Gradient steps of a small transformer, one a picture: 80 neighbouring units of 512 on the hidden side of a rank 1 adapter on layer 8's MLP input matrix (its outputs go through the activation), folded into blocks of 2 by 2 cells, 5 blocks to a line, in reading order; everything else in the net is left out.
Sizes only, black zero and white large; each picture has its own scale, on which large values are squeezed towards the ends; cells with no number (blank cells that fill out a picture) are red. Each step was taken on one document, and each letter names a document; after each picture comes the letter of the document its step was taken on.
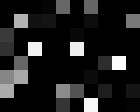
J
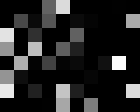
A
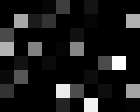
J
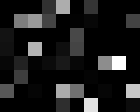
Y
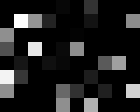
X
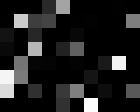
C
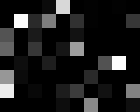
C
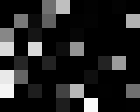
C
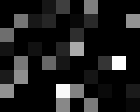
X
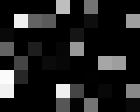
X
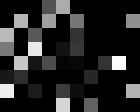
A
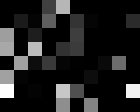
A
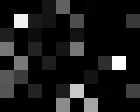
C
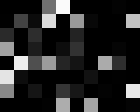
A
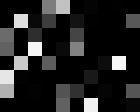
C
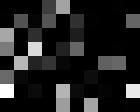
A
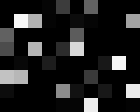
X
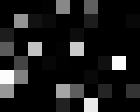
J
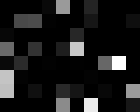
Y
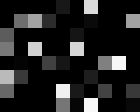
X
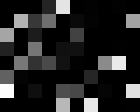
A
